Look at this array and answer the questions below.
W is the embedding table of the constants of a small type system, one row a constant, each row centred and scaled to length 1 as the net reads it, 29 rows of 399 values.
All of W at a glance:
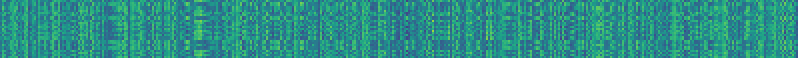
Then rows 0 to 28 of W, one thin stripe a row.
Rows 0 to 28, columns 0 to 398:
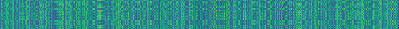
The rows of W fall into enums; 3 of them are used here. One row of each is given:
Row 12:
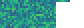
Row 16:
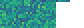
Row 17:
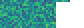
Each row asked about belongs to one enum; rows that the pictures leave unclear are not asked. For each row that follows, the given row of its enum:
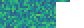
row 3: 12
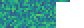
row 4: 12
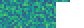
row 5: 17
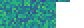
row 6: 16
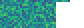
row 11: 17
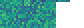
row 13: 16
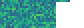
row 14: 12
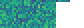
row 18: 16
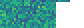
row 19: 16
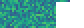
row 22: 12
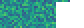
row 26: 17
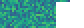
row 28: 12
